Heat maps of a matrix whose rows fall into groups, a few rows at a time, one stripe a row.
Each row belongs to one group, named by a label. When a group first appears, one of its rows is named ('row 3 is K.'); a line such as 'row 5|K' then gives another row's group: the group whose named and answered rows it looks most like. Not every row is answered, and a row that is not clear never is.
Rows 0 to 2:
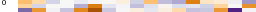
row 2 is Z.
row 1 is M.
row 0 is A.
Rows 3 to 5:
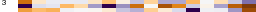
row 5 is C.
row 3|A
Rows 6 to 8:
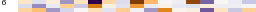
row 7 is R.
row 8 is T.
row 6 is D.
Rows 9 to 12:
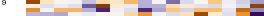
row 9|A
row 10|M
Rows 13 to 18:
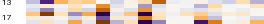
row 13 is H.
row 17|D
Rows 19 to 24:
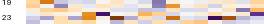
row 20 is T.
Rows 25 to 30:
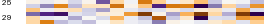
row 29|C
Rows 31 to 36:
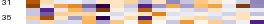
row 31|A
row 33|R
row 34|H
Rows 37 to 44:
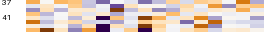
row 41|D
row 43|D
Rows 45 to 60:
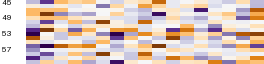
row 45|H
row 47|C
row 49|C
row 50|R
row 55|M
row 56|H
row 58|R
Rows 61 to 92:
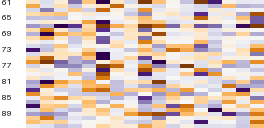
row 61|D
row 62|A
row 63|R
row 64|C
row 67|Z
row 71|D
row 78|D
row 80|M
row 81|H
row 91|C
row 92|Z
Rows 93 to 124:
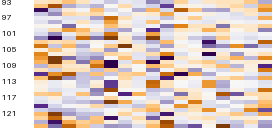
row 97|M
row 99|T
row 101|R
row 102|R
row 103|C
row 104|A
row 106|C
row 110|M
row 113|D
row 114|D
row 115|M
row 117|T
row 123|H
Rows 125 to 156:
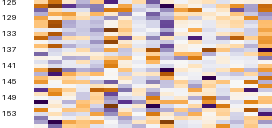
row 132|M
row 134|M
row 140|R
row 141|M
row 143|H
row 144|C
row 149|D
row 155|H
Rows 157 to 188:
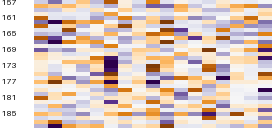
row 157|R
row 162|H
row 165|Z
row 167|H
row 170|T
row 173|D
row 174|D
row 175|M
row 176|T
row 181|A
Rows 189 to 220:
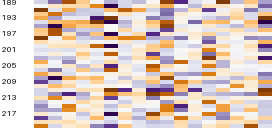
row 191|A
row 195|H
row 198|A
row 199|C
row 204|T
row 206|R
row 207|A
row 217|D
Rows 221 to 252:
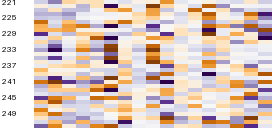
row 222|D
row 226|A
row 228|C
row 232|R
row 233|R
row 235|R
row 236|D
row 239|C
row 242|Z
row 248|A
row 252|Z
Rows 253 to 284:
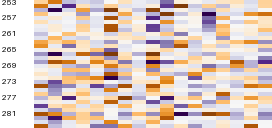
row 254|T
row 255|R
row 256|C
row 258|C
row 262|T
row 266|R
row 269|Z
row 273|H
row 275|R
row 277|T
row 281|A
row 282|H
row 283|R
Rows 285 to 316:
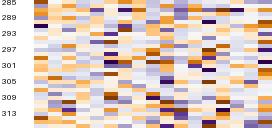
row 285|A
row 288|A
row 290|C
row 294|C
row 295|M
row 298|D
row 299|A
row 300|D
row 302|C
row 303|M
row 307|A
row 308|R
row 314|A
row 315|C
